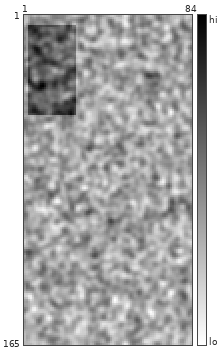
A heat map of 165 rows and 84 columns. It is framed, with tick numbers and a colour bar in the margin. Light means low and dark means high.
The ninth with the highest average is the top left. Neither half mirrors the other. An odd patch, higher than its surroundings, sits in the top left. On average the colour sits 40% of the way up the scale.
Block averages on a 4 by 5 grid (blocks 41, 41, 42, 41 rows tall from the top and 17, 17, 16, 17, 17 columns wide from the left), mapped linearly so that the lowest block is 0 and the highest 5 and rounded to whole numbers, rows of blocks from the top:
5 3 0 1 1 | 2 1 0 0 0 | 0 1 0 1 0 | 0 0 0 0 0
